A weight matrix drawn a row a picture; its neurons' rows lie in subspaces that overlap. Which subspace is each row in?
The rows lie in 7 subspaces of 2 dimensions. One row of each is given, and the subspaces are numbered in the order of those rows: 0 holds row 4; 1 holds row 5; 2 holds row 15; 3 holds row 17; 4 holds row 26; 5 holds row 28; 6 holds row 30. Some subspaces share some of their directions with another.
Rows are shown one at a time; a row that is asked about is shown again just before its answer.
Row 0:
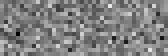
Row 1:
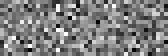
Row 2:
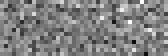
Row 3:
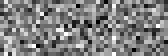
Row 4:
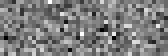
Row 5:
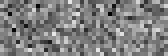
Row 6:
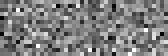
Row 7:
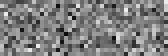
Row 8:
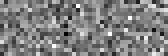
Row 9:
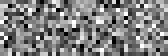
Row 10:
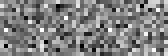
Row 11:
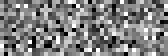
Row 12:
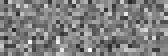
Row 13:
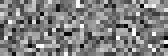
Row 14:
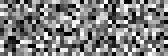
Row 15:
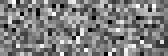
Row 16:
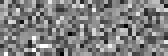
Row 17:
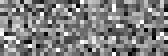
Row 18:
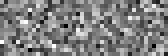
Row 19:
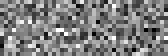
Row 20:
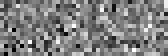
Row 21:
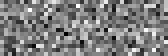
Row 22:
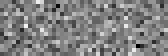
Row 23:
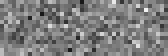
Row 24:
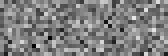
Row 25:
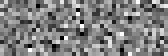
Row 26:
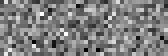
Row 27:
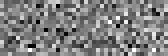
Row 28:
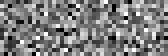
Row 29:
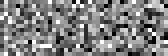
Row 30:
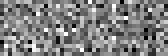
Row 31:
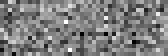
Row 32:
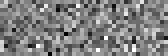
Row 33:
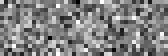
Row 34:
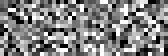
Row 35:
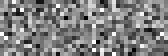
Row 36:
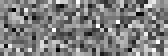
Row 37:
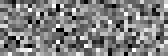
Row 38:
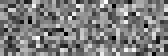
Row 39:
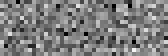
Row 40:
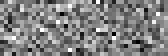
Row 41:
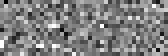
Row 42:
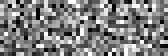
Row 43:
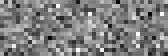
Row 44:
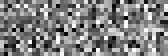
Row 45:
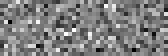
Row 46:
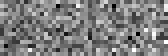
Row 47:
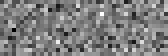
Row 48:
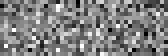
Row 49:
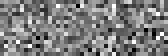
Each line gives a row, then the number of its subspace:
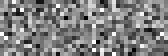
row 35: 3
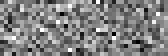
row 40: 0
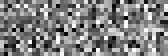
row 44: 6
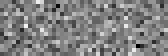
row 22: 3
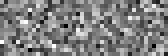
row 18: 1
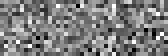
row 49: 3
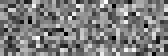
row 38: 5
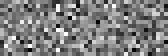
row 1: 2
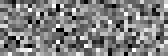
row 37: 2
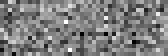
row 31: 0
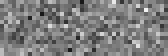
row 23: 0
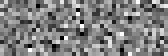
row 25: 1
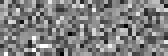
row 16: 6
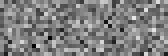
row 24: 4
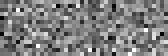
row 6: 3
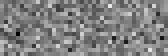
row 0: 0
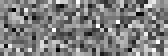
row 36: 5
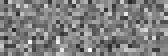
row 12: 6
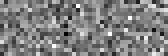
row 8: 1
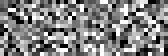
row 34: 5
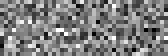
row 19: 5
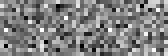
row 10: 5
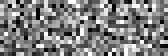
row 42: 2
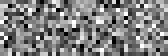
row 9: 3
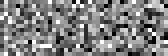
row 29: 6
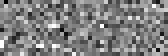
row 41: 1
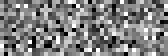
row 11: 6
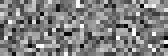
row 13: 6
